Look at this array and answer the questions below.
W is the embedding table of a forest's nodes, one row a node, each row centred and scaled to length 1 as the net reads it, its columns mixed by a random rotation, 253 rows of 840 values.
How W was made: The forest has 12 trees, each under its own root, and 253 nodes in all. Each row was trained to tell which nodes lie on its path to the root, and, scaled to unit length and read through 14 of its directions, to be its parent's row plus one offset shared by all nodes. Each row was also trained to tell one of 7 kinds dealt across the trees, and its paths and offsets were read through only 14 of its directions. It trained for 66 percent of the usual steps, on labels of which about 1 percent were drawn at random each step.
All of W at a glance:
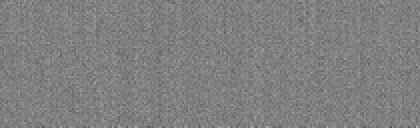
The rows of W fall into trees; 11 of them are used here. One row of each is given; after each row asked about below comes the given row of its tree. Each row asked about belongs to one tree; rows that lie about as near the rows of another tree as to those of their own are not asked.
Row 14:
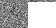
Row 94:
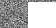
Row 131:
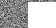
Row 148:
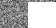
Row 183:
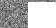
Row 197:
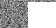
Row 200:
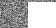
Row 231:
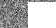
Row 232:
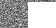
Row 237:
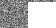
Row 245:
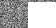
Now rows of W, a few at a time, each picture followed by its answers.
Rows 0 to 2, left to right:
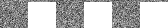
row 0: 245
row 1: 231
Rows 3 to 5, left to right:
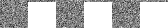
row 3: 245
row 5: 148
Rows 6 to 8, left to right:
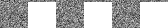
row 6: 245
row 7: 183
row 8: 183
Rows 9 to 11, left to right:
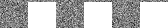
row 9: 231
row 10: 200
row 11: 245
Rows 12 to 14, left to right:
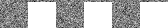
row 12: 14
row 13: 94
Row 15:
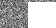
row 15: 237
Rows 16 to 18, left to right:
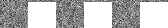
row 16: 245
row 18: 14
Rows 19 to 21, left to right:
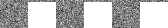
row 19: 200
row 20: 245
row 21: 183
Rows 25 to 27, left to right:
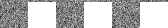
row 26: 200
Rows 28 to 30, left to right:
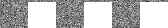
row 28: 200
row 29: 245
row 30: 14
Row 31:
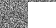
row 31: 94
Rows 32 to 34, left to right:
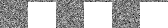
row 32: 231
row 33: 14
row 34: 183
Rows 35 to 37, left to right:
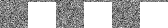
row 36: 231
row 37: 245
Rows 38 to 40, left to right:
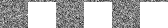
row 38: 148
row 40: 131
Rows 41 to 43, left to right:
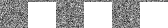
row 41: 183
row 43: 200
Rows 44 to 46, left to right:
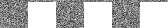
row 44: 231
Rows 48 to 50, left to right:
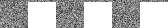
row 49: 14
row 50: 245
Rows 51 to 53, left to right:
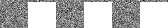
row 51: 14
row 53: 148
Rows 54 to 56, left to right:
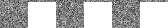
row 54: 245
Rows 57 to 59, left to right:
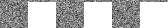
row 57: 231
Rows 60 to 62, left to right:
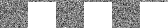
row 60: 14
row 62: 231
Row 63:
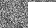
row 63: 197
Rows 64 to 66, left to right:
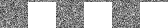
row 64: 231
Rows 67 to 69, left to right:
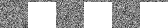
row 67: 183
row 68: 245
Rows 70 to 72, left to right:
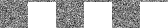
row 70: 131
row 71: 197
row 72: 231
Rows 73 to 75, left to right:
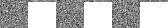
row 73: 237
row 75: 245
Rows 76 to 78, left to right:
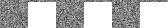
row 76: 245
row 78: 183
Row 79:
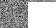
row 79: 231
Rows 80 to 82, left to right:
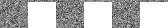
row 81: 237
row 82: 14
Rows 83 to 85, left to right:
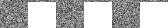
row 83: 183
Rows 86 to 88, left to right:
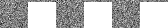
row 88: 245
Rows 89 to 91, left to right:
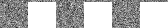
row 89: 231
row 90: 231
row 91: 183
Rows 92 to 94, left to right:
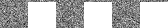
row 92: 197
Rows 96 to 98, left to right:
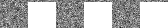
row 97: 14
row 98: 237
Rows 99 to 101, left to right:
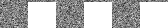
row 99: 183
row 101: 14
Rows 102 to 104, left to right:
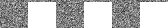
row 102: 200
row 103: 237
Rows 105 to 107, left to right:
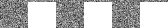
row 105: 237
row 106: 231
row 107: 200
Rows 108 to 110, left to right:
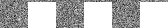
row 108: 200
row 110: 231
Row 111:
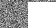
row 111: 237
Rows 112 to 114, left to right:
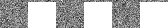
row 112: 183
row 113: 131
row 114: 231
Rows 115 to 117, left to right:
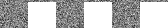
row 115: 131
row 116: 131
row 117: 245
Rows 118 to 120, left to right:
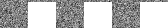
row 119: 183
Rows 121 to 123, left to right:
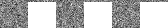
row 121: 14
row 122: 231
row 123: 14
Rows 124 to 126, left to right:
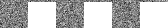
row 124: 245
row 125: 245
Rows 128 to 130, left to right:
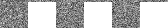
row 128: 237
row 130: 245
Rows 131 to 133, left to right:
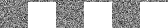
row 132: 231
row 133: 148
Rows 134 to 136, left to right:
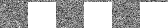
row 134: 231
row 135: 131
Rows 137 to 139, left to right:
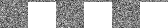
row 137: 197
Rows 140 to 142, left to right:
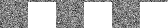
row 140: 245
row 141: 131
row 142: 94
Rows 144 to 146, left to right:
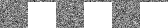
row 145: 232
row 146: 14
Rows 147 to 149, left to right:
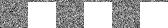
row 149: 183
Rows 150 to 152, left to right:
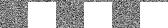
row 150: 232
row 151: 231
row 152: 237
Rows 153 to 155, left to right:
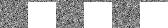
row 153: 231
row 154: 183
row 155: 231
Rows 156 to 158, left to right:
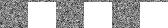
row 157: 183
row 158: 14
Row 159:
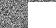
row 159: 131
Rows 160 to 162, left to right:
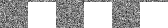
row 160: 237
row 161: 131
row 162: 94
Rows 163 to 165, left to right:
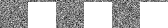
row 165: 231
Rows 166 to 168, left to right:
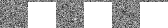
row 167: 200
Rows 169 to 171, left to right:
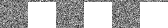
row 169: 94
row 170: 245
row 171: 237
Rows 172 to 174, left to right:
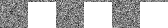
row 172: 14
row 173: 245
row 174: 237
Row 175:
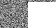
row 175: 131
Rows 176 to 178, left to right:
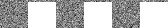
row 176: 237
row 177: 131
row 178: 94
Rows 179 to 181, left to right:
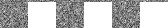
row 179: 197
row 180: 245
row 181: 94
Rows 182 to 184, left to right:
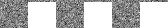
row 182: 131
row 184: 94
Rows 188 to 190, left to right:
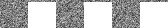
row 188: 200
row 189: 14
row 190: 183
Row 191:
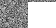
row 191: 94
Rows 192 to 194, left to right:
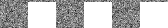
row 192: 232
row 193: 183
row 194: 14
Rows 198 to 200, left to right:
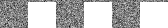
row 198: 231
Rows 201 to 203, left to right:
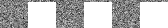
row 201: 94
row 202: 231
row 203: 131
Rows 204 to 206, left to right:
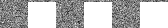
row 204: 131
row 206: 245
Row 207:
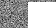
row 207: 245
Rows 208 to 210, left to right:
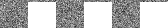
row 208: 200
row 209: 14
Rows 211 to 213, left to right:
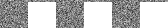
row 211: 237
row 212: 245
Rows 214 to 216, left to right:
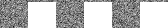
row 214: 14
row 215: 237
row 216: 148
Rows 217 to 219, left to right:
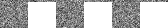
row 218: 245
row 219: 148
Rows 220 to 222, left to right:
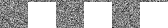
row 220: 94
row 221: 237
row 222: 14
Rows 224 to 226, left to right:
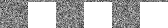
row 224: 231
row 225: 183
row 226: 14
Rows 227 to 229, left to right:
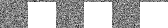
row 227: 14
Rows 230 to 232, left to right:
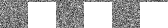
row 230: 197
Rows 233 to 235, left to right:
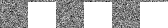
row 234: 14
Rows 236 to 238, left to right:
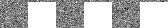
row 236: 14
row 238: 14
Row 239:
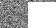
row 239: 148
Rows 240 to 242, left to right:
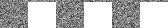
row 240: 237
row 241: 14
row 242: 14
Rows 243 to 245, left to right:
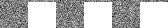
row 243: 237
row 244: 231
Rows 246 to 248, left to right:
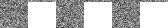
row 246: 231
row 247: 94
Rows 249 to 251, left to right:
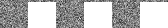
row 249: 245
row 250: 131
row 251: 148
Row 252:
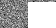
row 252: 131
